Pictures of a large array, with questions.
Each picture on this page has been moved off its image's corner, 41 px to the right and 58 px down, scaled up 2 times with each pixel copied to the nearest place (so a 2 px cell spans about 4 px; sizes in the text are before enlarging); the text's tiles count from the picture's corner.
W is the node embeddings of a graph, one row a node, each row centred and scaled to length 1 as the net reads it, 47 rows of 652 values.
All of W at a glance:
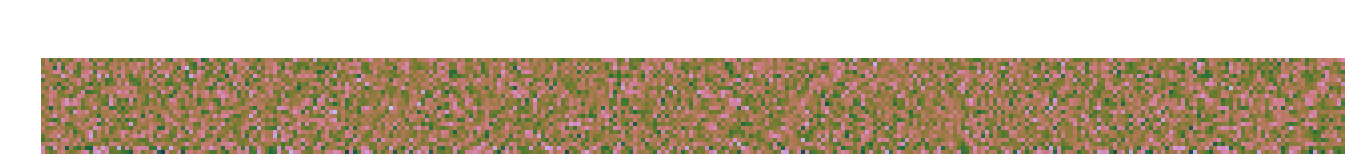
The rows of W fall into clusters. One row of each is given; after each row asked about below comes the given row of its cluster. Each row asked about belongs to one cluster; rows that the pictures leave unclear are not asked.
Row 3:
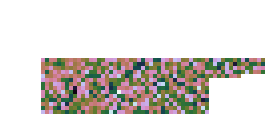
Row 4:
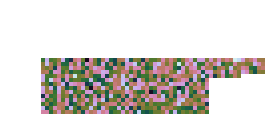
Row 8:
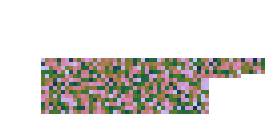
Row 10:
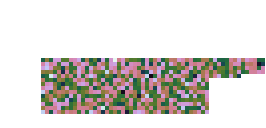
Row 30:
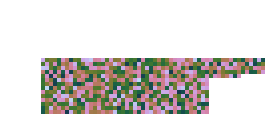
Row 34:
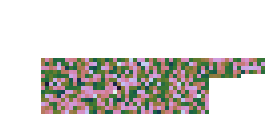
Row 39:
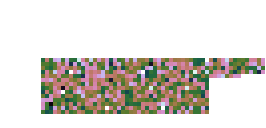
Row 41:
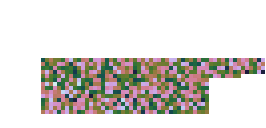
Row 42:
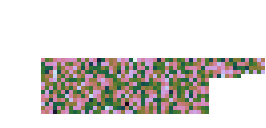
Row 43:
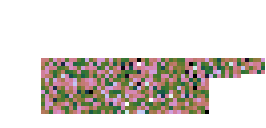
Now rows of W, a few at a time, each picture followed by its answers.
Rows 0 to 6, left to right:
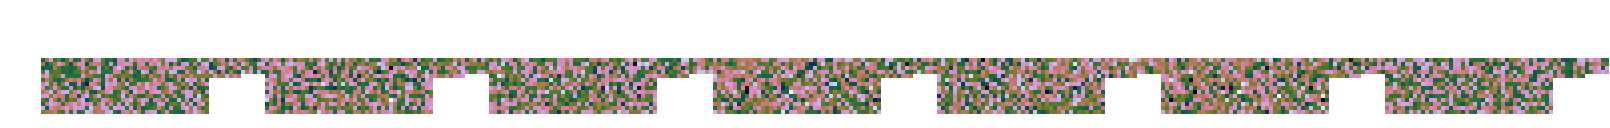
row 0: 41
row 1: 8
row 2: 10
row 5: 3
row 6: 10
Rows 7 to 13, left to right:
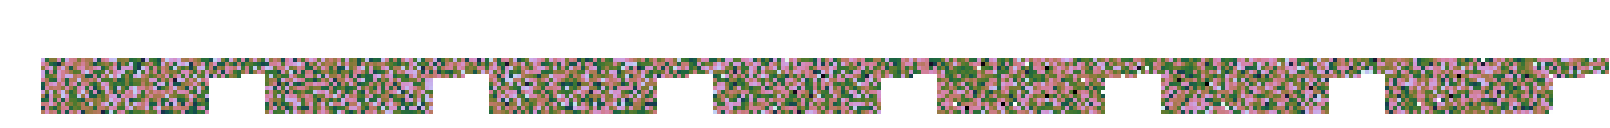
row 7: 3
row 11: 41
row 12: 41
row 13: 43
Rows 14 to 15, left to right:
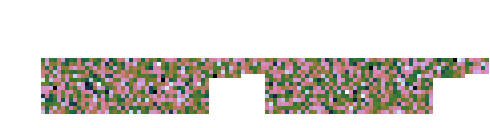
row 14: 4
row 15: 10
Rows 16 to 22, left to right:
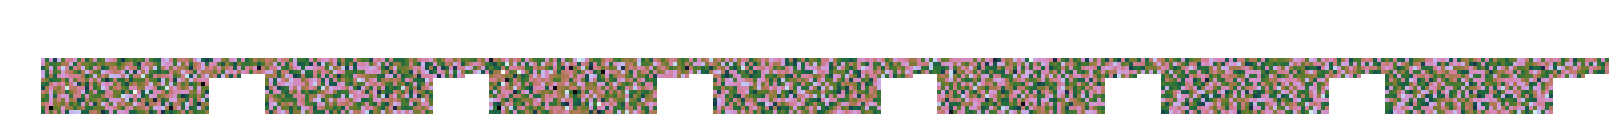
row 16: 3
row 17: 43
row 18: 39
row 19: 43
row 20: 42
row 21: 30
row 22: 30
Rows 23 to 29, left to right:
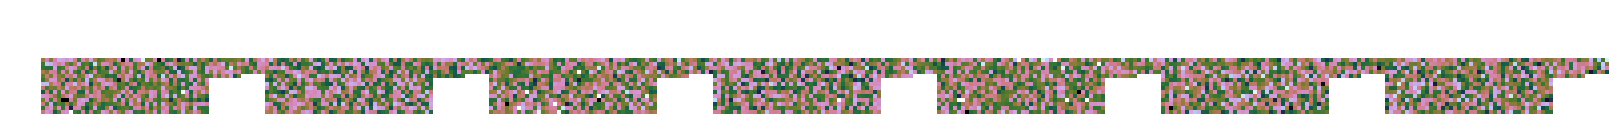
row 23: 42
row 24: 34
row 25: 41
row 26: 8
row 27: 42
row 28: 3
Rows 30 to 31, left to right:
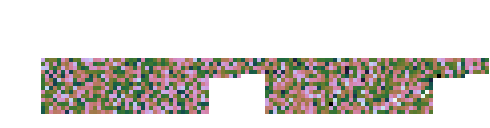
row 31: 34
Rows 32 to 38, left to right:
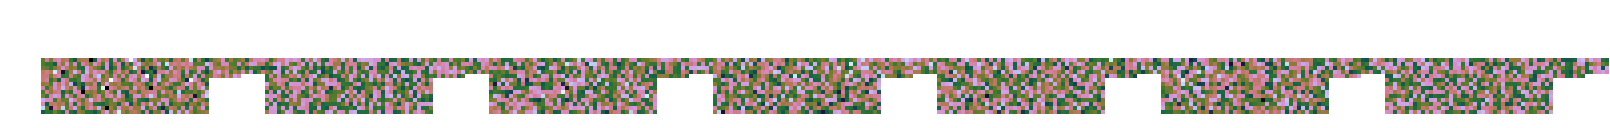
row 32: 39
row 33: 42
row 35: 4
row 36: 10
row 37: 39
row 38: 10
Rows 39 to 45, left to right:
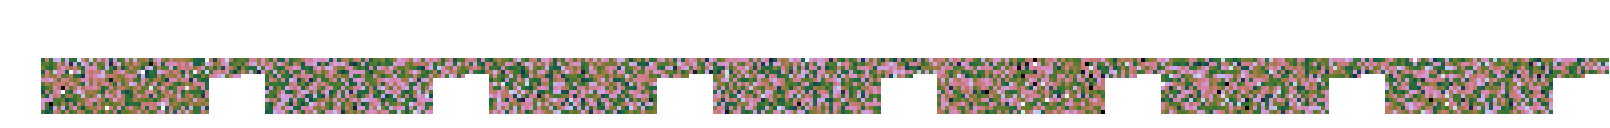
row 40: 30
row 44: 34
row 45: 34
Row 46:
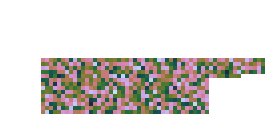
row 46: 34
